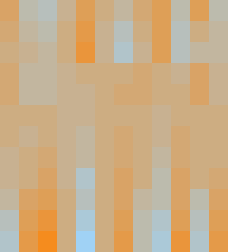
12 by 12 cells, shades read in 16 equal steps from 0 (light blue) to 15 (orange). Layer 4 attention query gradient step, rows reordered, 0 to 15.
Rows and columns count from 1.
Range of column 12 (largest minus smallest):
7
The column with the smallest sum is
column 5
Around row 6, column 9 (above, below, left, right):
8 7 8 8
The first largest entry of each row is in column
5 5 5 11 11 1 7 3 3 3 3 3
